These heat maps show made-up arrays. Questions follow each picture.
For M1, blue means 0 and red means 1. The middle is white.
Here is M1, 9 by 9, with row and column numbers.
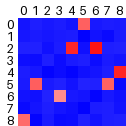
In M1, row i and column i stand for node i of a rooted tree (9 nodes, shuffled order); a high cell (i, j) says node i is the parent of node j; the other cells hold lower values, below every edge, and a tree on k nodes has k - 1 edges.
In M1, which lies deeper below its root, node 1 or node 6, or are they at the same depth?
node 1
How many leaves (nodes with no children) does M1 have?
3
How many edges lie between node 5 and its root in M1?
4
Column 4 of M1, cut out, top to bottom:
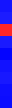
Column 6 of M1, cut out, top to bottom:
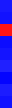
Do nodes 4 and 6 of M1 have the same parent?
yes
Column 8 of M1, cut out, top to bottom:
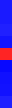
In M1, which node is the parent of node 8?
4
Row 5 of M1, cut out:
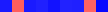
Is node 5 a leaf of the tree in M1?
no
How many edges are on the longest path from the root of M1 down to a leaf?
5
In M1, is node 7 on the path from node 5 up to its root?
no
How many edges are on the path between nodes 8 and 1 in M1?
3
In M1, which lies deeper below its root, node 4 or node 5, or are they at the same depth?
node 5
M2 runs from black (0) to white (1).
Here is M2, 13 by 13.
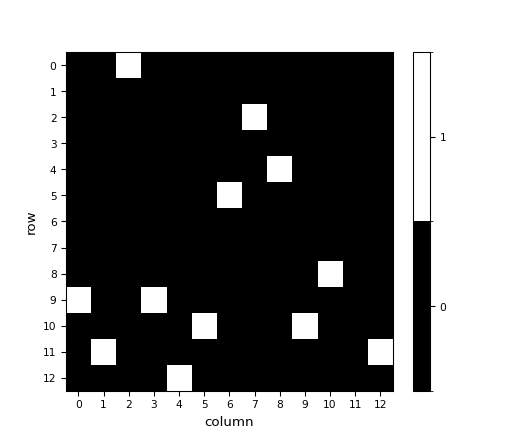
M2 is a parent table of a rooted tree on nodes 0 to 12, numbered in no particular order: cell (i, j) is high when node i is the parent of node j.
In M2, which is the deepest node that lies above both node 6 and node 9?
10
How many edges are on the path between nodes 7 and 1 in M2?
9
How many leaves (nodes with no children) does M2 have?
4
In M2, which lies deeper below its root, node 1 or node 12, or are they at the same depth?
the same depth
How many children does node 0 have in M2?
1
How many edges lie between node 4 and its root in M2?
2
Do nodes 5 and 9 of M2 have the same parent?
yes
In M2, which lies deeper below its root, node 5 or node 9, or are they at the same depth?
the same depth
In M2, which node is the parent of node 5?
10
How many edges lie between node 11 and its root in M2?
0
